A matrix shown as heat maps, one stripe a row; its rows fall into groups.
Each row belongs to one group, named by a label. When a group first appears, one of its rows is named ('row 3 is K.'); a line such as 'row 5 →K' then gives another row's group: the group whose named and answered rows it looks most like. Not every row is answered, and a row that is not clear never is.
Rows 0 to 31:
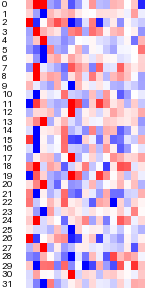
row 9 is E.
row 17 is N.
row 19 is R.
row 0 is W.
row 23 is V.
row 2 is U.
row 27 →W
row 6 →V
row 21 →U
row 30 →N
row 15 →U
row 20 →W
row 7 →R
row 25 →E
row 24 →R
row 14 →U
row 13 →W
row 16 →U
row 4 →W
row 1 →V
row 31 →V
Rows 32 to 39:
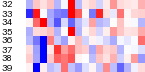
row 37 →V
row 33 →R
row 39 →U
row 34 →W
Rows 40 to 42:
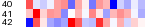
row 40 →E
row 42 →R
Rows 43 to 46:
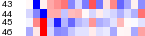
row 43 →U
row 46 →W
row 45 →W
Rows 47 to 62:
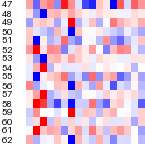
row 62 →E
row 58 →W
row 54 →W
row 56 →E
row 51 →U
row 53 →V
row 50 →E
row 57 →W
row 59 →N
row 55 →U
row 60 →W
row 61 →R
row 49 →N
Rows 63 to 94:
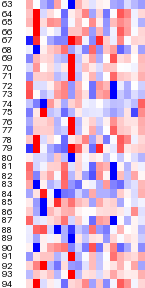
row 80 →E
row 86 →V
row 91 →N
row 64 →R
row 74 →V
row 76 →N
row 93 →N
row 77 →N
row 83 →U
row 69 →N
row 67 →R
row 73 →E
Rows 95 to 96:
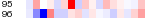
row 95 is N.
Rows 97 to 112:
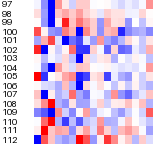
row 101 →W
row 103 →E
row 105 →U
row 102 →U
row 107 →U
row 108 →W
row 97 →V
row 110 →W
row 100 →E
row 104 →V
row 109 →V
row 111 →R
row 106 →E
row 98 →V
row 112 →R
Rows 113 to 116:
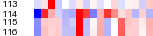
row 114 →R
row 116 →N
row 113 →W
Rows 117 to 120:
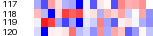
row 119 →W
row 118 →V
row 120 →U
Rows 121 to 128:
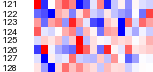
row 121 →U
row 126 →R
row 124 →E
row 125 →N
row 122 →V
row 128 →V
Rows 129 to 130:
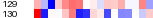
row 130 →U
